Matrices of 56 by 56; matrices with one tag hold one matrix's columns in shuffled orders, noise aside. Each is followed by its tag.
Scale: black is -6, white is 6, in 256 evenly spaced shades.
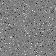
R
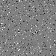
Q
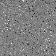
Q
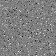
R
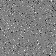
Q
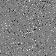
Q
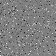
R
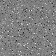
R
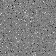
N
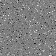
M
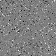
Q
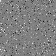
Q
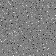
M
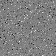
M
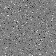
M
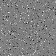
M
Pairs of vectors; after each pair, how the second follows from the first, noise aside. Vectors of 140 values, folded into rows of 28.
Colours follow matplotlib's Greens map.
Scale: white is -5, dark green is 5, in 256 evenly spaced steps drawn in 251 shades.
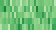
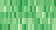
negated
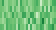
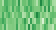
negated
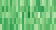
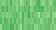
shrunk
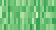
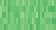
shrunk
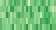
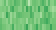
shrunk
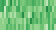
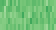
shrunk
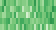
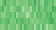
shrunk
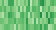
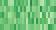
negated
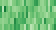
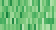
shuffled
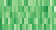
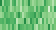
shuffled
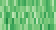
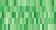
negated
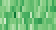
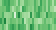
negated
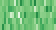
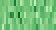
negated
